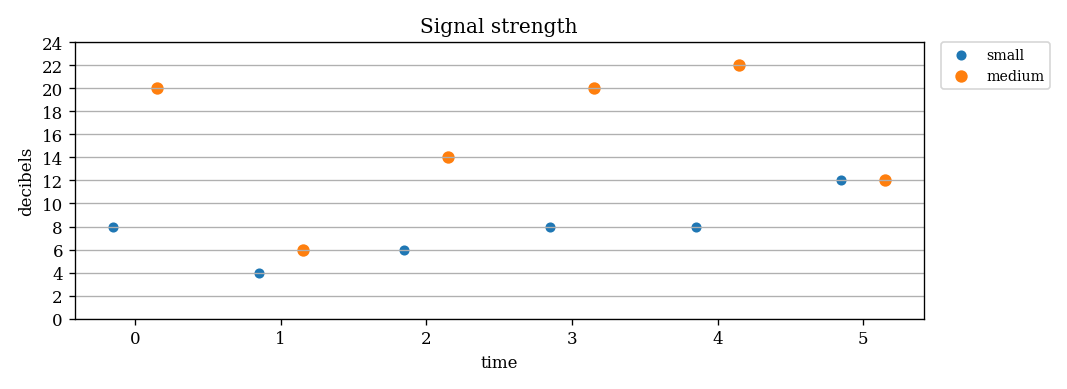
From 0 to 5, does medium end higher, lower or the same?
lower
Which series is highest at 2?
medium
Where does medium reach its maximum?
4
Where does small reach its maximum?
5
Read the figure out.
Title: Signal strength
x-axis: time, ticks 0 1 2 3 4 5
y-axis: decibels, ticks 0 2 4 6 8 10 12 14 16 18 20 22 24
Legend: small, medium
Values:
small: 8 4 6 8 8 12
medium: 20 6 14 20 22 12
